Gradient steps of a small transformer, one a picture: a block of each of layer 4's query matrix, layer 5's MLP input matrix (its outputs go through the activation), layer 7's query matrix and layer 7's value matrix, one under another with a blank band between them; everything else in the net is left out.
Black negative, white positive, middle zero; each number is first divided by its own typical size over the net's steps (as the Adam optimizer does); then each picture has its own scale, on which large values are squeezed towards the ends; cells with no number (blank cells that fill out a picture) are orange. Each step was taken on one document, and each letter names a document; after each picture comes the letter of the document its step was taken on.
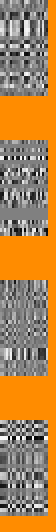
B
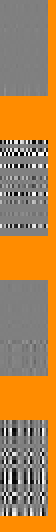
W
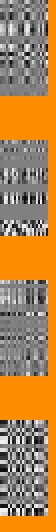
B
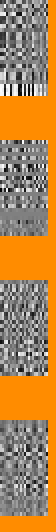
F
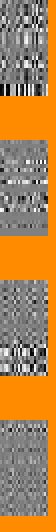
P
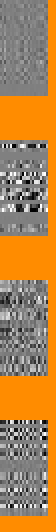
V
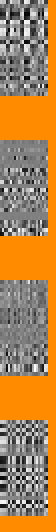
B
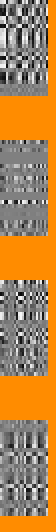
F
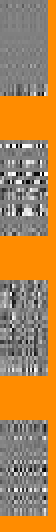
V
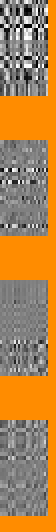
P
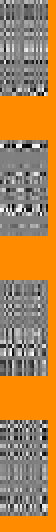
V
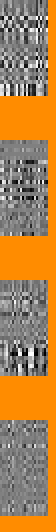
P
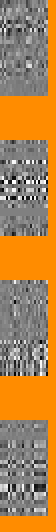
P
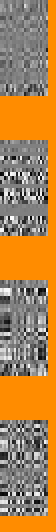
B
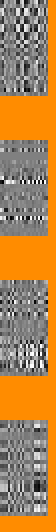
P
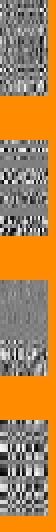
B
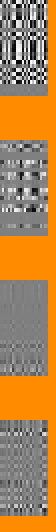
V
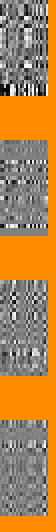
P
